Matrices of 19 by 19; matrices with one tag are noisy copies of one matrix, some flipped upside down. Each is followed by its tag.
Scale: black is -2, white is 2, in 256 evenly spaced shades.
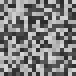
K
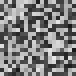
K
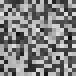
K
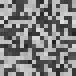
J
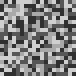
K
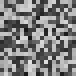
J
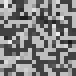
J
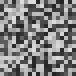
K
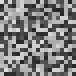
K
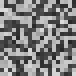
J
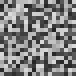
K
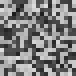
J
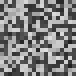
K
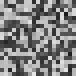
J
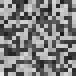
J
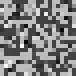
J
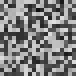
K
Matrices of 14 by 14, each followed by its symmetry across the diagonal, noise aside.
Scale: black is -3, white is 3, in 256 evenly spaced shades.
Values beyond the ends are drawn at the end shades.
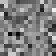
neither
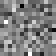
antisymmetric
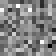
neither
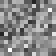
symmetric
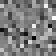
neither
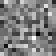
antisymmetric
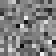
antisymmetric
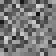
symmetric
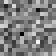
neither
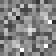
symmetric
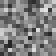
antisymmetric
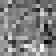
antisymmetric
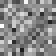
symmetric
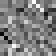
antisymmetric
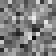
antisymmetric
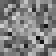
symmetric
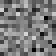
neither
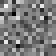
symmetric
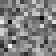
neither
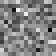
neither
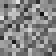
symmetric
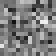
neither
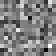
antisymmetric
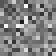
symmetric
